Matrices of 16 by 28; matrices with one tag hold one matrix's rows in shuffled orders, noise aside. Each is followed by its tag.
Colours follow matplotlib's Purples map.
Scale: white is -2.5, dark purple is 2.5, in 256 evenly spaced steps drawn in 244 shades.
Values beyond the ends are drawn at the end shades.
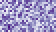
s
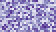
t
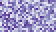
s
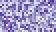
s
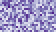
s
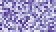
s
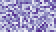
t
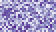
s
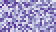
s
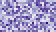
t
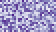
s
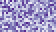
s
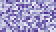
t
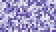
t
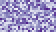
t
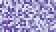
s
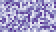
t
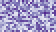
t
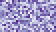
t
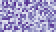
s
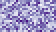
t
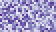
s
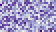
s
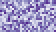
t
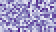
t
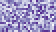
t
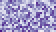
t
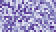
s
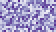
t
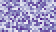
t
